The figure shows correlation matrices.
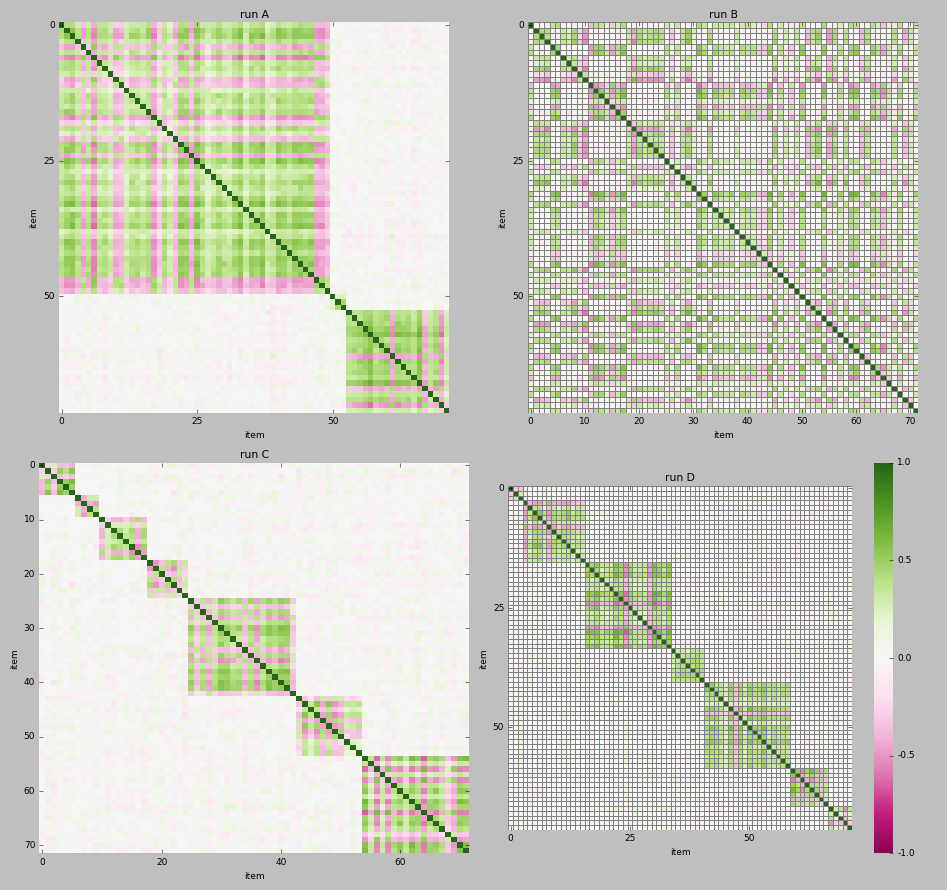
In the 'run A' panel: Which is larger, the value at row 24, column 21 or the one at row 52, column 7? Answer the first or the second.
the first
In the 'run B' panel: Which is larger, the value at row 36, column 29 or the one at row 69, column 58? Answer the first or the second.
the first
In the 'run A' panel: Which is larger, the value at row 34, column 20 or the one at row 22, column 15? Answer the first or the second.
the second
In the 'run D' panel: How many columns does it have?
72
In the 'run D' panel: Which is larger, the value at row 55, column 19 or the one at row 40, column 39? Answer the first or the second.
the second
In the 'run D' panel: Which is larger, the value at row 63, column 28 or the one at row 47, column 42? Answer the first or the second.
the first
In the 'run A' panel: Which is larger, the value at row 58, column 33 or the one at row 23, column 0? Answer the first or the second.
the second
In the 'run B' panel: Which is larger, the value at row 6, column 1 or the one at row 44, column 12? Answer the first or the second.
the second
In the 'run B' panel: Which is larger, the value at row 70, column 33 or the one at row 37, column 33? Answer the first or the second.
the first
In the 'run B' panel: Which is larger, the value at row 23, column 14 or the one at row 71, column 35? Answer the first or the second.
the second
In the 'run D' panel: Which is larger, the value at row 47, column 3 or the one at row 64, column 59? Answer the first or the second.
the second
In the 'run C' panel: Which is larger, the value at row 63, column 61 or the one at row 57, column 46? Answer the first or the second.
the first
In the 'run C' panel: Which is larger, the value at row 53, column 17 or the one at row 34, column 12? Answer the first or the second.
the second
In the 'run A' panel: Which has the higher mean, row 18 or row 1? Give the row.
1
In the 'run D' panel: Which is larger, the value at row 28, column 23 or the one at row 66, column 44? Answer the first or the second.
the first
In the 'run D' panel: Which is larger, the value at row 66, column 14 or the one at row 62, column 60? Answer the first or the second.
the second
